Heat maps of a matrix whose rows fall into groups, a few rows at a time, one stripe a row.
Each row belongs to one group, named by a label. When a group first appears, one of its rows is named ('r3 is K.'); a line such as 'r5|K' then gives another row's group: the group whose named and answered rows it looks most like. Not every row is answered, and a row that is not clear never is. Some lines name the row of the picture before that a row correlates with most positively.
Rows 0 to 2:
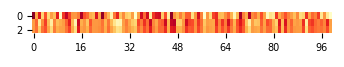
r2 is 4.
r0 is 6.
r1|4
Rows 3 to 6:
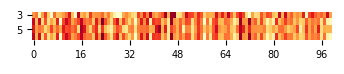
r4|6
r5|6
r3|4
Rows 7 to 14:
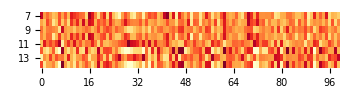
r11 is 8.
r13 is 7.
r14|4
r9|4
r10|6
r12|4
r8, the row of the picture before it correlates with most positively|5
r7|6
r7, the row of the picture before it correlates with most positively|5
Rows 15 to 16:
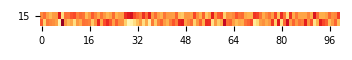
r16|4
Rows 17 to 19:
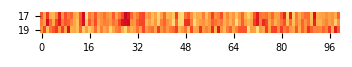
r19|7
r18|8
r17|8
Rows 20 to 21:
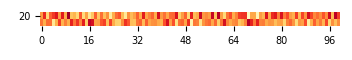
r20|7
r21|6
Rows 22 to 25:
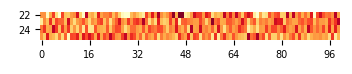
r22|4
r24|7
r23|7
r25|6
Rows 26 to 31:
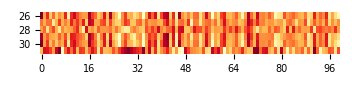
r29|6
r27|6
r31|8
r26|6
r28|4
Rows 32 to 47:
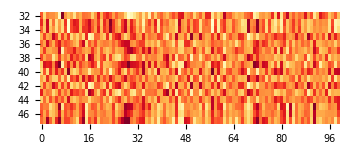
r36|8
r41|6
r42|7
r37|8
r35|7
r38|6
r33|6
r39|8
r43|6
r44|7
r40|7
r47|8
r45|8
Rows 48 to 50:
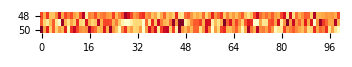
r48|8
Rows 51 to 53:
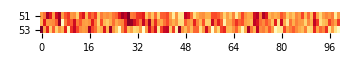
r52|8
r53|6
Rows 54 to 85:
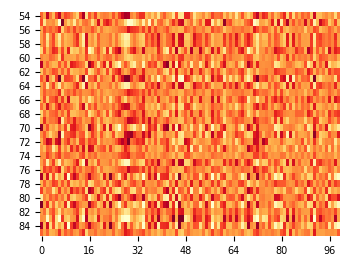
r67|8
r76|8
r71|8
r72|8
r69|8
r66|7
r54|8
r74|8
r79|6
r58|4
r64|4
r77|6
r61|6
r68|7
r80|7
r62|7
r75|4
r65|8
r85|8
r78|7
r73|6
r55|4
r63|8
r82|4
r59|7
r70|6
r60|4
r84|6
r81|6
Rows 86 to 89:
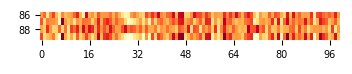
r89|4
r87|4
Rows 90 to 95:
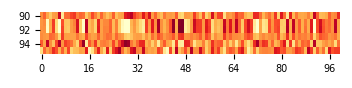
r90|8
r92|4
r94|8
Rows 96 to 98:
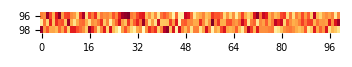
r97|7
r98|6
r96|8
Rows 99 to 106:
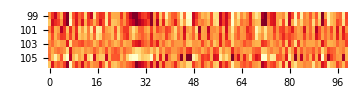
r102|7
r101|7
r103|8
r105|4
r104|4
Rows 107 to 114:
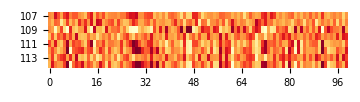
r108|6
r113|7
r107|8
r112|8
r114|8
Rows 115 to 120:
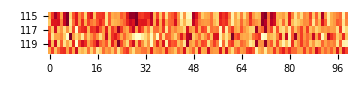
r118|4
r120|7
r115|8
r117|6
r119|6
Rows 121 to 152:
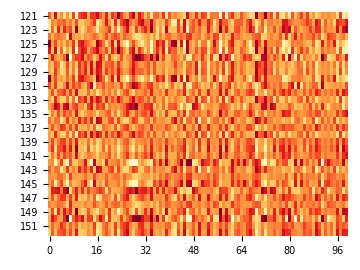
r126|6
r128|6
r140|7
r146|8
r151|7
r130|6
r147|7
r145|4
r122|7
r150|8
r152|7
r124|4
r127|8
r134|8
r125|6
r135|7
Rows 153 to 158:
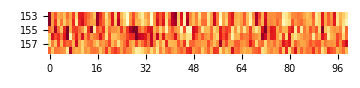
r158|4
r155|8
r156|8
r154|6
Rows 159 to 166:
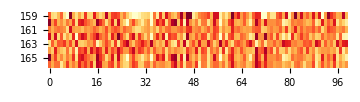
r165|6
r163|7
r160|6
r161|4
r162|6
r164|6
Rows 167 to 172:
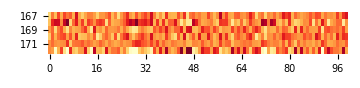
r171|8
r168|8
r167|7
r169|4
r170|7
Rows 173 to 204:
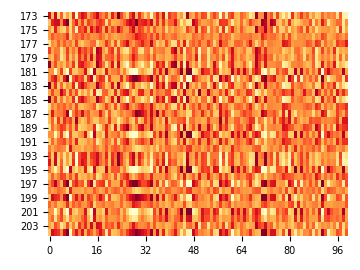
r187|8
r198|4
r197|8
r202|4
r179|6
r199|8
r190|4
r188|7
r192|4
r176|8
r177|7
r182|8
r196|7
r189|7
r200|8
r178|6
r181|4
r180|6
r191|7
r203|6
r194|6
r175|6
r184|7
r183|6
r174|8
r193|6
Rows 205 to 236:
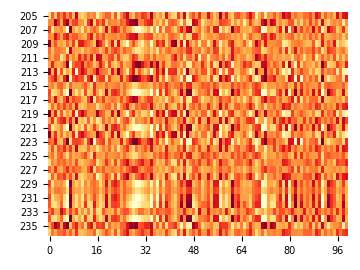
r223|8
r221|4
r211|6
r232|4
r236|7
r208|8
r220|7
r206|8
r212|8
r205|7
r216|4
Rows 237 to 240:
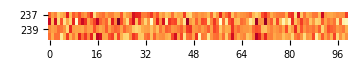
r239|4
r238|6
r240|6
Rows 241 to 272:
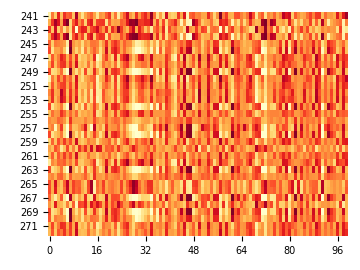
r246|4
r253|7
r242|8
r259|7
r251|7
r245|4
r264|4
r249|4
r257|4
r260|6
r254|4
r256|4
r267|4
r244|8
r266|8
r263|4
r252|7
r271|7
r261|7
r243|6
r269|4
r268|6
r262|7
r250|7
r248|7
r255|7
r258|4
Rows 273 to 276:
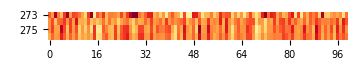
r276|7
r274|7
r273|8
